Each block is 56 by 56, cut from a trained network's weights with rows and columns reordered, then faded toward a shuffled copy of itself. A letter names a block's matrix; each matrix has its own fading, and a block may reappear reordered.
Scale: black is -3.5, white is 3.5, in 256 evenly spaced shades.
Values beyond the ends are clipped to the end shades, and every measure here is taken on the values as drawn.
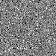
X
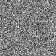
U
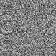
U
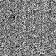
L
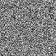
U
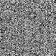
L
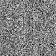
L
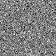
X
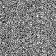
L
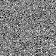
X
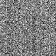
L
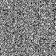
L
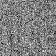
L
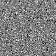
X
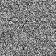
U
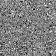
X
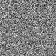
U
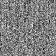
L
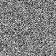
U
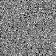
X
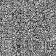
L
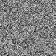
U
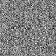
L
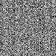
L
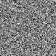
U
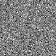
X
